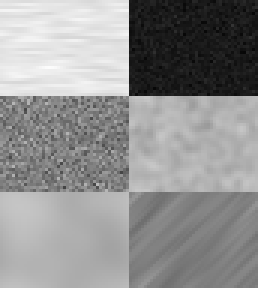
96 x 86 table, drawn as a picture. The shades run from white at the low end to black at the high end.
It is made of 3 by 2 panels. Panel 1,1: very low, streaked across, faint in contrast. Panel 1,2: very high, fine-grained, faint in contrast. Panel 2,1: middling, fine-grained. Panel 2,2: low, blotchy, faint in contrast. Panel 3,1: low, smooth, faint in contrast. Panel 3,2: middling, slanting up to the right, faint in contrast.
